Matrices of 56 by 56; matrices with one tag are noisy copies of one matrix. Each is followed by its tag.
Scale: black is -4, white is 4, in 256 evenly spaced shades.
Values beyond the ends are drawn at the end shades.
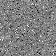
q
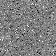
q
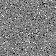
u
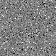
u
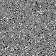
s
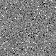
u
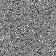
q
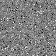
s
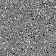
u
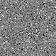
u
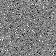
q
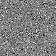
u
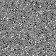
s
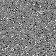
s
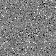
u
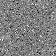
q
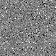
u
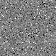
u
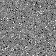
s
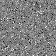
s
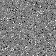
s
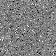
q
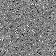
q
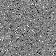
q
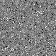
s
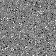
s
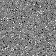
s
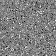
s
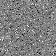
q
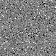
u
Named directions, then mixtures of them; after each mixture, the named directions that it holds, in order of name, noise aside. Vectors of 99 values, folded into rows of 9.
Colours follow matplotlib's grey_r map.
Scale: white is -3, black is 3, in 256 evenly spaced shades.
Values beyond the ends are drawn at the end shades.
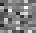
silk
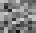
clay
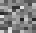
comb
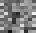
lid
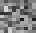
clay, comb, silk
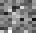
comb, lid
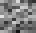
clay, comb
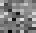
clay, lid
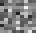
silk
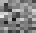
clay, lid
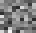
comb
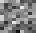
clay, comb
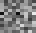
comb, lid, silk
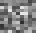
comb, silk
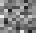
clay, comb, silk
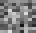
lid, silk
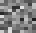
comb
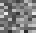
lid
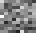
clay, comb, lid
